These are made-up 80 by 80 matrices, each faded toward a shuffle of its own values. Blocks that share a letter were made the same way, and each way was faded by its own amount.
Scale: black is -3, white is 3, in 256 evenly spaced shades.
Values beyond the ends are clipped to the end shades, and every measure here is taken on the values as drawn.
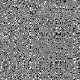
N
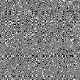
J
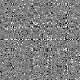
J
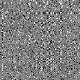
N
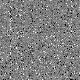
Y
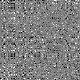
J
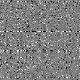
J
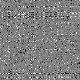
J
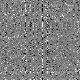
N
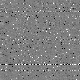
J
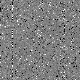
Y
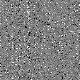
Y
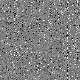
Y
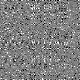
J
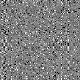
N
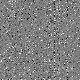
Y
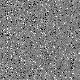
Y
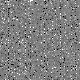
Y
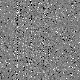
Y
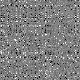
J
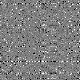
J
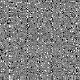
N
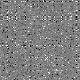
J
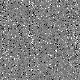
Y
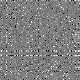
J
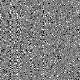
N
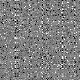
N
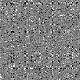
J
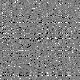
J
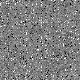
Y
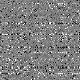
J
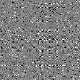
J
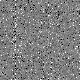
Y
